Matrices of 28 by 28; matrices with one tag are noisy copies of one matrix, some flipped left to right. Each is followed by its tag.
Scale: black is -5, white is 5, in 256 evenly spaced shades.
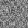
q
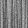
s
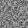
q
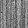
s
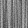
s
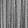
s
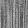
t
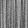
s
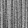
s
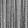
s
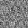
q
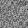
q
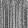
t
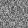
q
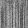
t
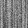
s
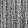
s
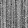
s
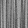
s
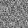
q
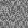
q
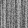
s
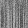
t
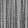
s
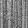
s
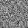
q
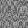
q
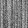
s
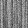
s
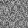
q
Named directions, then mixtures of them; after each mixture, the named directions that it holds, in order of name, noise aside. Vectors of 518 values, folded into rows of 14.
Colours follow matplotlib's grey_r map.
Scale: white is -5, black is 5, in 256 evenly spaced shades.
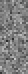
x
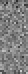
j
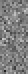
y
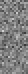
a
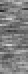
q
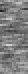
q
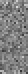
j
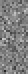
y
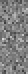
j, y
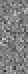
y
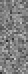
x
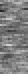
q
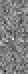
x, y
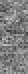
q, y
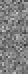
a, y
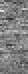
a, q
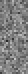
x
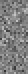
y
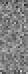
j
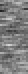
q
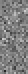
y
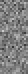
a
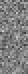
a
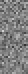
a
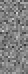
a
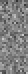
j, y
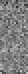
j
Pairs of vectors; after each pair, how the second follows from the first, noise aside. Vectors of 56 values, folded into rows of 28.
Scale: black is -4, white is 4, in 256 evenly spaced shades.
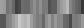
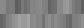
shrunk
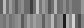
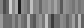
reversed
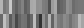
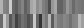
copied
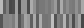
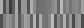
copied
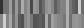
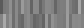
shrunk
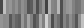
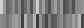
reversed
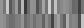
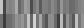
reversed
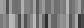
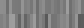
shrunk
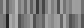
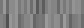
shrunk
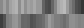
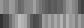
reversed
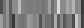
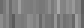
shrunk
